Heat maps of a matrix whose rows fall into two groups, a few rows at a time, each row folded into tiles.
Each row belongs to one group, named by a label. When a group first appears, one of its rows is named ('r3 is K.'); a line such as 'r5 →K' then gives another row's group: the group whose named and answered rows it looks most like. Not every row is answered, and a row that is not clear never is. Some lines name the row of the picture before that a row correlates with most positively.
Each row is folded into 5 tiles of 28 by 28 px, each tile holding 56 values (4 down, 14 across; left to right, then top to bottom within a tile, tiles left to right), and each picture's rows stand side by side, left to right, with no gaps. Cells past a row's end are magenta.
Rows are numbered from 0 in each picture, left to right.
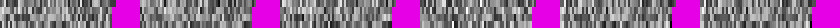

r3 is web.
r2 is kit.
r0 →web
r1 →kit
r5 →web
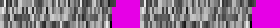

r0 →web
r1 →web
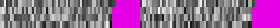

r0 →web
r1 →kit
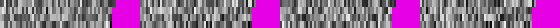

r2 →web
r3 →kit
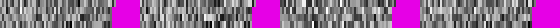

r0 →kit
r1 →kit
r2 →web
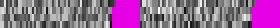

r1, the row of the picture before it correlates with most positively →3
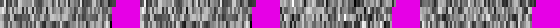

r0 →web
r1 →web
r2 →kit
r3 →web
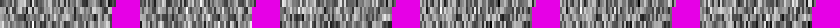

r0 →web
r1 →web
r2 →kit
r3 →kit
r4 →kit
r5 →kit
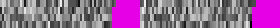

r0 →kit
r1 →web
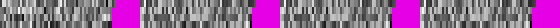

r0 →kit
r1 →web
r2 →web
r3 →web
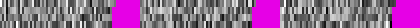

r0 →kit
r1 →kit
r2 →web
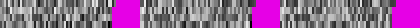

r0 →kit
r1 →web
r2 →web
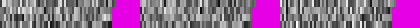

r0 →kit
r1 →kit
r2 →kit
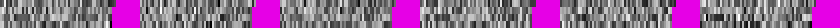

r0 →web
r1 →kit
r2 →kit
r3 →web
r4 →web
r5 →kit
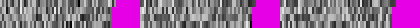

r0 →kit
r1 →web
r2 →web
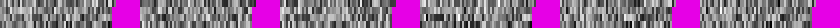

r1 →web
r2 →web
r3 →kit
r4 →kit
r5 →kit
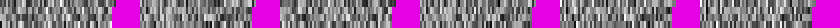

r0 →web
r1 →kit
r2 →web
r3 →kit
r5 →kit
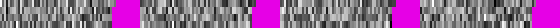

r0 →kit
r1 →web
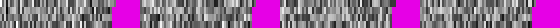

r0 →kit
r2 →web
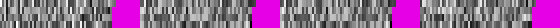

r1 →web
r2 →web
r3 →kit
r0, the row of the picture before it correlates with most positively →0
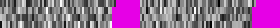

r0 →web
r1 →kit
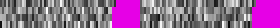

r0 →web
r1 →kit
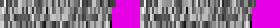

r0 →web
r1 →web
